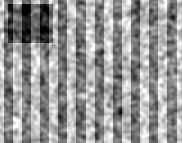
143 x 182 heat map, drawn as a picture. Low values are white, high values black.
On average the colour sits 40% of the way up the scale. In the top left lies a patch that is higher than the rest. The ninth with the highest average is the top left. Stripes running up and down repeat 10 times from left to right.
